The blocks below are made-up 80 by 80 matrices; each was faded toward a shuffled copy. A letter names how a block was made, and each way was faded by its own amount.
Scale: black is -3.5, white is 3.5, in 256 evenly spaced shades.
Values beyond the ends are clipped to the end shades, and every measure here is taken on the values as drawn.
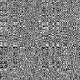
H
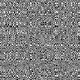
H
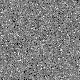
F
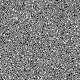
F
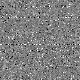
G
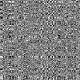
H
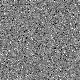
F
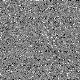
G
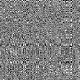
H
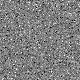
F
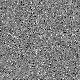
F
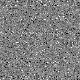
G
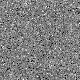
F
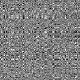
H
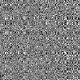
H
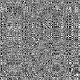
H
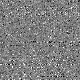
G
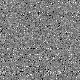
G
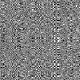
H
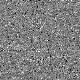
G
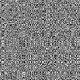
H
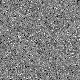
F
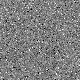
F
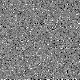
G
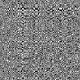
H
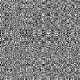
H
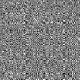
H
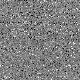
G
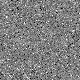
F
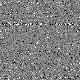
G
